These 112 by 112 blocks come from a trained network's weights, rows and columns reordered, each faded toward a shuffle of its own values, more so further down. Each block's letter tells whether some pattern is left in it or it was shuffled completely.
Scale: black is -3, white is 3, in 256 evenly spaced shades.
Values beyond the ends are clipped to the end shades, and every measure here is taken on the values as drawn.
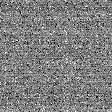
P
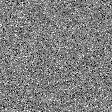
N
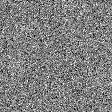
N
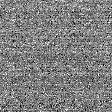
P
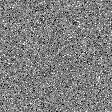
N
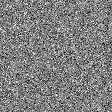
N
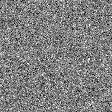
P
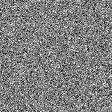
P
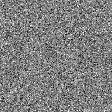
P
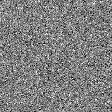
P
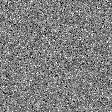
N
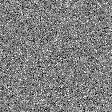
N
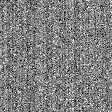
P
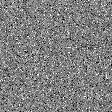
N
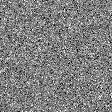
N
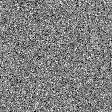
N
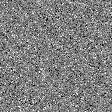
N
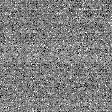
P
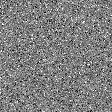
N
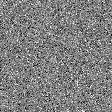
N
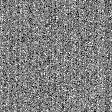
P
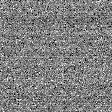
P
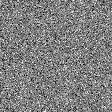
N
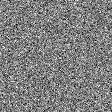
N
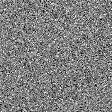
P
